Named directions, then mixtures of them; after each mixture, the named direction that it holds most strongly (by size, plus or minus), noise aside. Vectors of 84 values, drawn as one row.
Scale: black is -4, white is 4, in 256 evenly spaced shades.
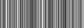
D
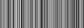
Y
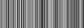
Y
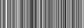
D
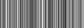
D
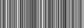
D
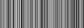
Y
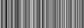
D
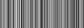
Y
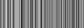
Y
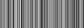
Y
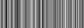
D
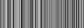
Y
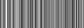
Y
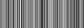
Y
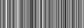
D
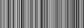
Y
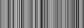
Y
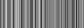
Y
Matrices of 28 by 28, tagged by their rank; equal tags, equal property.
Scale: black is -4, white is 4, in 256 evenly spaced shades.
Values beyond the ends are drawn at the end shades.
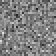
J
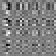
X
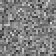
J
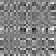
X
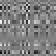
X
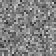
J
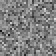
J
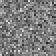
J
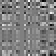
X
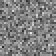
J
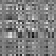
X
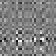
X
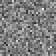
J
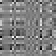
X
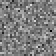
J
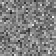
J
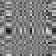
X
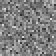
J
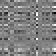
X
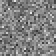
J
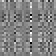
X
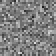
J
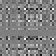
X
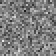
J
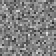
J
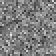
J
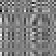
X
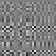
X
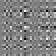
X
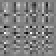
X
